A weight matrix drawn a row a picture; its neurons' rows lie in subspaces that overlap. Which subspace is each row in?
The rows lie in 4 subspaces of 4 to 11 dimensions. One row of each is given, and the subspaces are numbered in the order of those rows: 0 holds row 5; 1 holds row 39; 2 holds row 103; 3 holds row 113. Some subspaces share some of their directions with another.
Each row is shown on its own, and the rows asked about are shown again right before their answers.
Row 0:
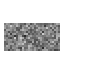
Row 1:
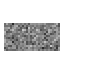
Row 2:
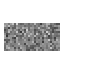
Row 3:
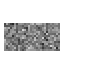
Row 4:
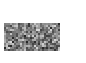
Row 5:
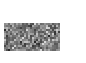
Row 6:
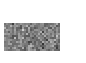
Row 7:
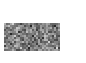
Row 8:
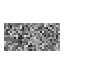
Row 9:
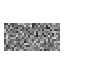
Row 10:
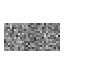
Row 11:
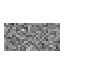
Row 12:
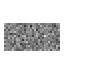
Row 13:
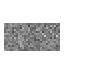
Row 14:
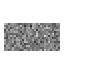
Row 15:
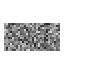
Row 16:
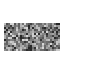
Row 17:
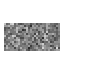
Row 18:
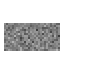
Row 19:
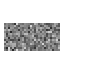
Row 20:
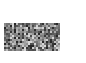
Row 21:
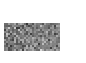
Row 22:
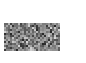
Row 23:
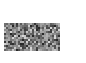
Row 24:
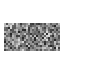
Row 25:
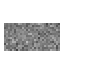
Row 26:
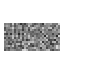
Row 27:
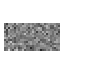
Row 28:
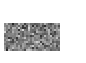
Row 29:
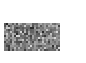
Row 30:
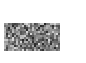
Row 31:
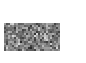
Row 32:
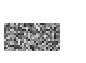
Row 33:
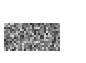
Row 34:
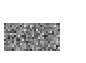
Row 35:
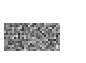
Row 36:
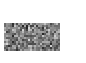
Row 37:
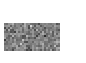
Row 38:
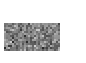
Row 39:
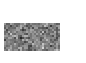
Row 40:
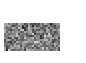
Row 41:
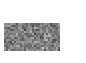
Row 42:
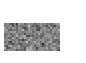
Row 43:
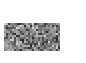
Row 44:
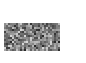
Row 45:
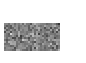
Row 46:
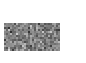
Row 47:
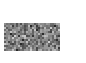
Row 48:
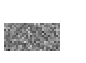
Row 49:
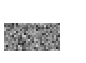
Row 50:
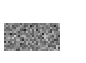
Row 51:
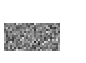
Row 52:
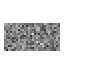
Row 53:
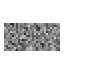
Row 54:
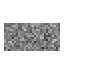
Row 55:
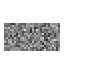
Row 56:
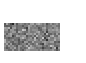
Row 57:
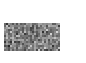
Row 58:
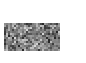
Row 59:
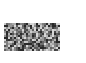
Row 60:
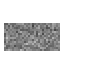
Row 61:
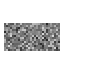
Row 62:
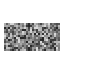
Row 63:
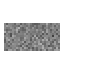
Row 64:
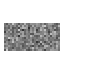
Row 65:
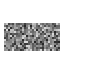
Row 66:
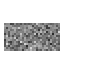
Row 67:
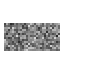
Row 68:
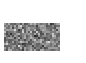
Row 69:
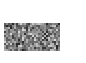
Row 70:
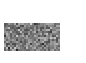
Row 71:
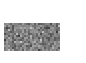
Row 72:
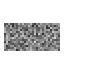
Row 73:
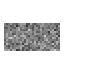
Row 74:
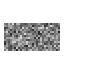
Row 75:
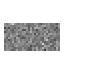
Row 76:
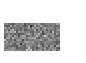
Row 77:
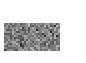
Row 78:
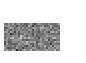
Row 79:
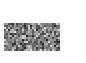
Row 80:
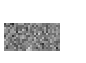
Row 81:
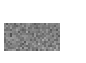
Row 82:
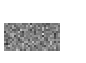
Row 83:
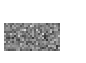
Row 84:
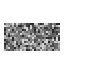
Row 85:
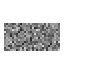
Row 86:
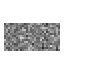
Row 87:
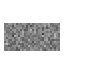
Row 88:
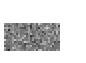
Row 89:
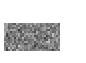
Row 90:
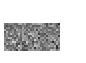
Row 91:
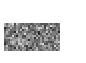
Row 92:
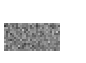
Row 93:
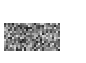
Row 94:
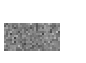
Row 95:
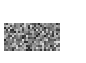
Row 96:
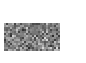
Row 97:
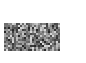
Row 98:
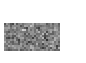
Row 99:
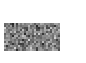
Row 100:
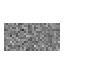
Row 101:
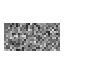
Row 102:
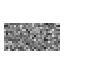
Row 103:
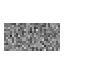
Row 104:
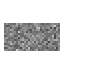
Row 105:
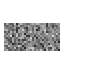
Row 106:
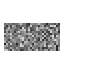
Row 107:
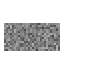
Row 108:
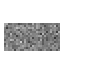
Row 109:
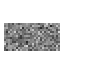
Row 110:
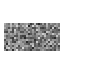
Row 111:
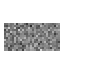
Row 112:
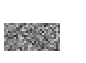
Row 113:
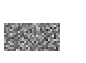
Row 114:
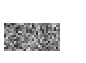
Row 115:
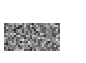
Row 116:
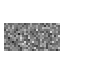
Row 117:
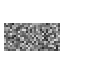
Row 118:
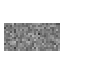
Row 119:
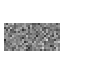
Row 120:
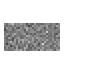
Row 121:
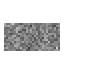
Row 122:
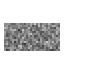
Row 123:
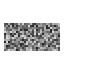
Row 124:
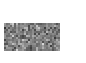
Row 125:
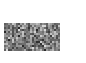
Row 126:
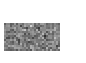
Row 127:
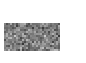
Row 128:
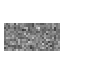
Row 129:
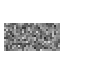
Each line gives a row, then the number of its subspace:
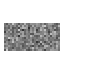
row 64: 2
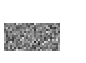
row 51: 0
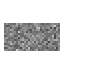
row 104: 3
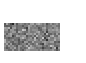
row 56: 1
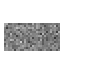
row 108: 0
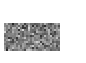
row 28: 2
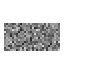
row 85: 2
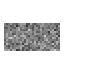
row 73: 1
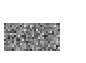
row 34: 3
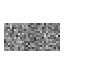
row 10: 1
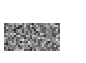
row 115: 0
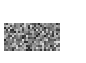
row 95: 3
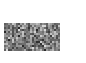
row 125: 2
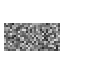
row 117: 3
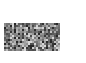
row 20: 1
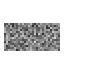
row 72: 3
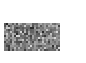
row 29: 0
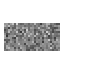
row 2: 0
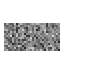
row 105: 2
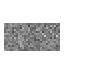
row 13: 1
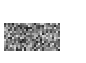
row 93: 0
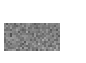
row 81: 2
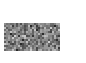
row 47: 3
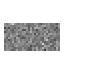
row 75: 2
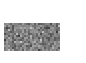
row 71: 0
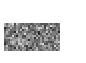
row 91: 1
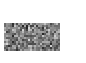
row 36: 2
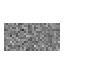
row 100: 2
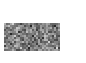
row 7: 3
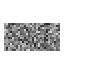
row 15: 0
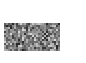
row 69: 1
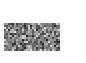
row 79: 3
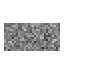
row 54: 2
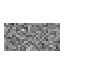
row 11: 2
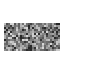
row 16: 1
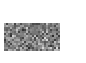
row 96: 2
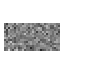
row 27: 0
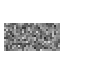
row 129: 0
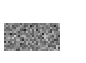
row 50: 3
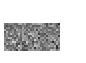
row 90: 1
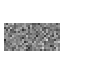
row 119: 3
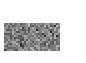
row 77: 1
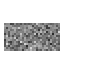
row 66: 0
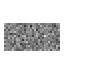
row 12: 3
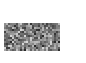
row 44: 2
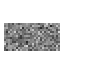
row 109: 1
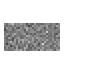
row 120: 0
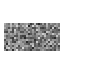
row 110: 1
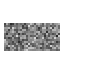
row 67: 1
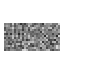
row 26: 1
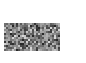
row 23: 3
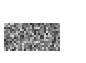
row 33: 2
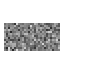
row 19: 0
